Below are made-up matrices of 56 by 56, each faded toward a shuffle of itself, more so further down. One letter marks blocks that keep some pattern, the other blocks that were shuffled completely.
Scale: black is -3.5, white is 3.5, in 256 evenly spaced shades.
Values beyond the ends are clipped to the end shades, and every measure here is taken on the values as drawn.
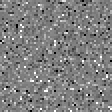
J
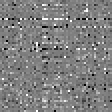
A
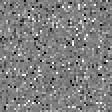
J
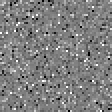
J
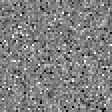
J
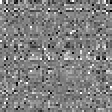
A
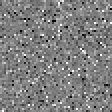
J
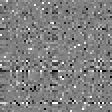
A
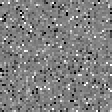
J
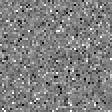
J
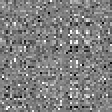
A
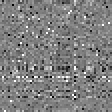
A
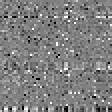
A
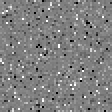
J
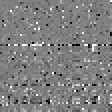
A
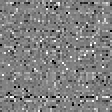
A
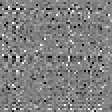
A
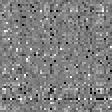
A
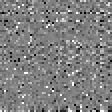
A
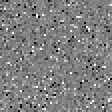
J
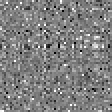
A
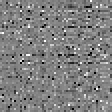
A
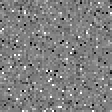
J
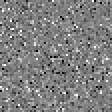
J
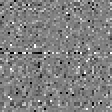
A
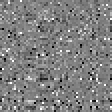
A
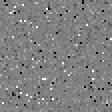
J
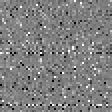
A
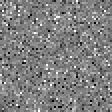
J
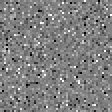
J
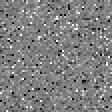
J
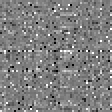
A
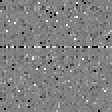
A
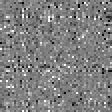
A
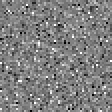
J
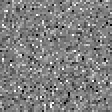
J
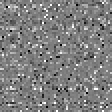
A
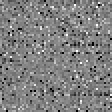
A
